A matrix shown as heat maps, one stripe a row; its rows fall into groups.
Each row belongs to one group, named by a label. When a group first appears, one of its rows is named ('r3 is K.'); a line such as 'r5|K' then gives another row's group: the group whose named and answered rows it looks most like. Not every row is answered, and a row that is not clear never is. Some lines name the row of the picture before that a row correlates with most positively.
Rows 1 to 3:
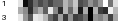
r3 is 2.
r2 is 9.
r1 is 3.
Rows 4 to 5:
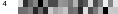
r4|3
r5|9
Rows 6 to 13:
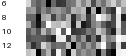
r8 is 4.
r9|4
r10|4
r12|4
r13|9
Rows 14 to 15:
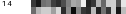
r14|3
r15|2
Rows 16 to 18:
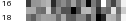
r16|9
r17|2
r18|2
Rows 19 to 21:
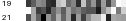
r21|4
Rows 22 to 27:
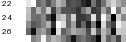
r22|2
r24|9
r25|9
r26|9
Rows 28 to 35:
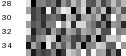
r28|3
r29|4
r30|3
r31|4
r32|3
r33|2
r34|4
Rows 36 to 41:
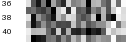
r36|3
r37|9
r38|9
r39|3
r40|2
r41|3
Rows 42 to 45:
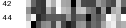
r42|4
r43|4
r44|2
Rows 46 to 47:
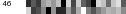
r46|4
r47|3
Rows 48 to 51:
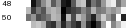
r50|4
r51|2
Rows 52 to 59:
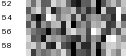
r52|2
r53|9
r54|4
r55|4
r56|3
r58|2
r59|2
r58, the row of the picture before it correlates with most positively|51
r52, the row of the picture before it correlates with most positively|49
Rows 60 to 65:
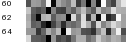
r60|9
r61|3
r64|4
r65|3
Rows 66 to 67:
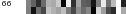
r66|4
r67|4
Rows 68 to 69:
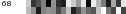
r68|3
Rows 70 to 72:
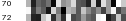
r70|9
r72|4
